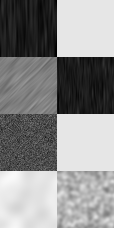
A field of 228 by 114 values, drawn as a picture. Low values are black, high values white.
The table splits into 4 rows of 2 panels. Panel 1,1: very low, streaked downward, faint in contrast. Panel 1,2: very high, flat. Panel 2,1: middling, slanting up to the right, faint in contrast. Panel 2,2: very low, streaked downward, faint in contrast. Panel 3,1: low, fine-grained. Panel 3,2: very high, flat. Panel 4,1: very high, smooth, faint in contrast. Panel 4,2: high, blotchy.
